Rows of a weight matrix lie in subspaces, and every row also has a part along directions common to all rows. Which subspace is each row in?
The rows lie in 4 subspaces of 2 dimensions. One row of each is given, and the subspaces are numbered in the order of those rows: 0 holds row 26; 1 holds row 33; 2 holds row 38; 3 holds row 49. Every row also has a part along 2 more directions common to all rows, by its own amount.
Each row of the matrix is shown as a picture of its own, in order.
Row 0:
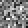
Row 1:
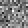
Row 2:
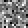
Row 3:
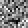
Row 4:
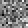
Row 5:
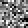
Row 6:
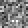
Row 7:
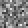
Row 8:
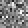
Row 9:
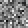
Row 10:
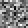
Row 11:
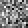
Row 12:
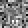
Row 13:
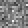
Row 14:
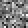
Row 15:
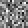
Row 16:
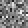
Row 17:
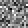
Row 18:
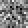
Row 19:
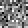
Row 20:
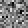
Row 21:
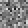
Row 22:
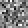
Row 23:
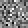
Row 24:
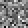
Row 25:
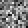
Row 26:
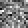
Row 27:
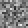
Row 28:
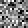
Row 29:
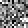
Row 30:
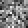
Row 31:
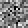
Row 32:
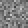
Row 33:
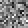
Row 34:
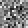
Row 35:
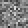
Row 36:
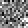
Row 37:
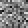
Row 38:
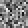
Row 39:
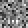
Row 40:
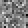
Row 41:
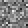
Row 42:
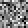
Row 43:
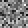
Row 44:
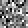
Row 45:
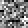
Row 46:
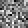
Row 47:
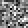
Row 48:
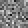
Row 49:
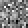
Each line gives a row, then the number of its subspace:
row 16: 1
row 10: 2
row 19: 3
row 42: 2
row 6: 3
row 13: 3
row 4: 3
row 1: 3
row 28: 1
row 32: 0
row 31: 2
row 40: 1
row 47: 2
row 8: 1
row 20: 1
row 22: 2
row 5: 2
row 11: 3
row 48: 0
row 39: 3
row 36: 3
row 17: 3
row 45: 0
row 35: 2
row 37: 0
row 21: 2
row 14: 1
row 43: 3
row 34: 0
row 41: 3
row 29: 1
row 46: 0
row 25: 0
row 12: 3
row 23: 0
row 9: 1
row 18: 0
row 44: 1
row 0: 0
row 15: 2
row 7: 2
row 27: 2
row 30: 0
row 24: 1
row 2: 1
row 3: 2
